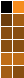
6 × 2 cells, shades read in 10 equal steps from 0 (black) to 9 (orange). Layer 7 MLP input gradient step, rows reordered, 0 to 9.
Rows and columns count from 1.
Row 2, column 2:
6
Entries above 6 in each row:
1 0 0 0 2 0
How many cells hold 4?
1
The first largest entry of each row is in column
2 2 1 1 1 1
